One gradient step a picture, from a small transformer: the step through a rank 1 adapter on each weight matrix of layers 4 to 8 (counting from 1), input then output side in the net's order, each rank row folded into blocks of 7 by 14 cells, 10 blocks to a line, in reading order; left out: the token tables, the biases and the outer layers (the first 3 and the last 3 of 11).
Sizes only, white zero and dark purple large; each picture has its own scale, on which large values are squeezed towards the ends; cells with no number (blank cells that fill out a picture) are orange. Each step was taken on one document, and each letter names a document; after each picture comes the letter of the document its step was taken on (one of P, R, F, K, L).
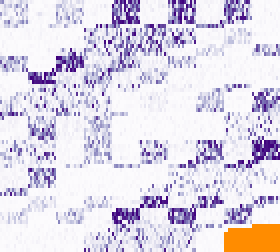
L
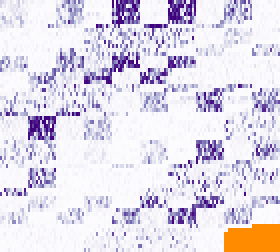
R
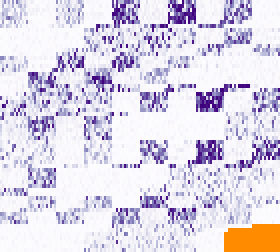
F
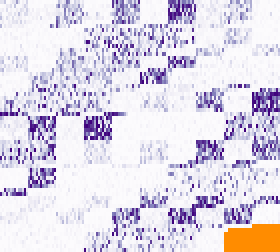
R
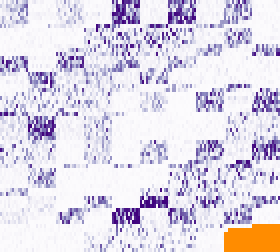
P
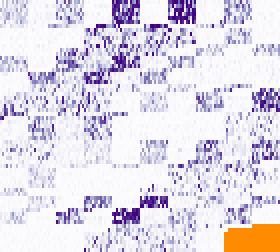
L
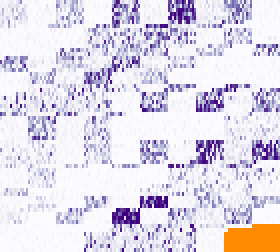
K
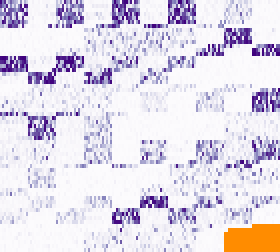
P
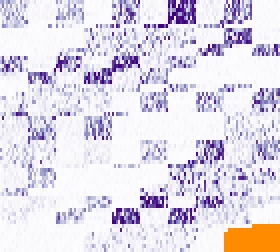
P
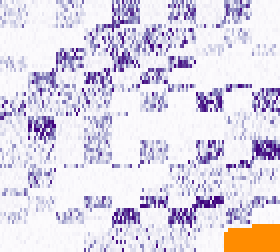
P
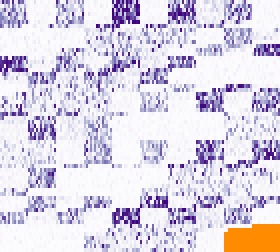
K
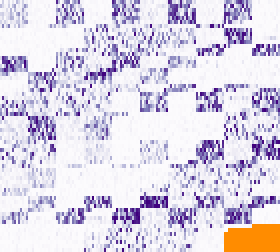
F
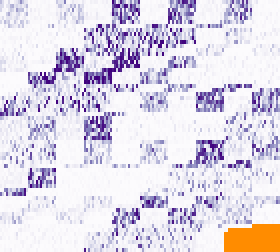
R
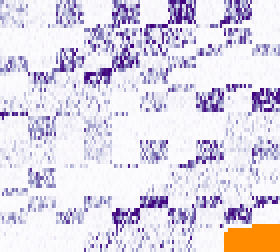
L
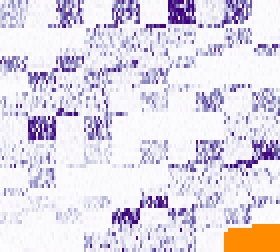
K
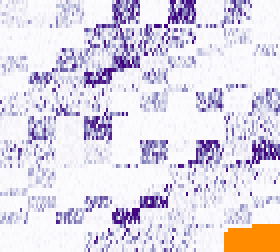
L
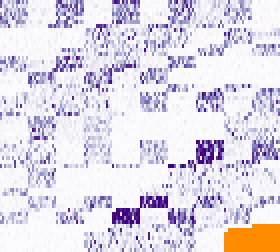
K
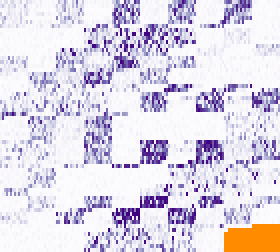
L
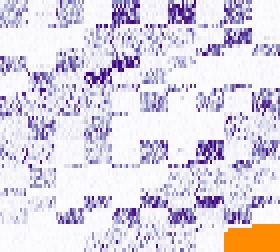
P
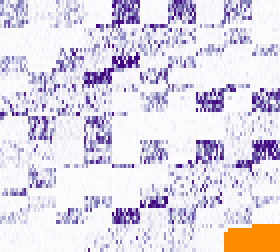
L
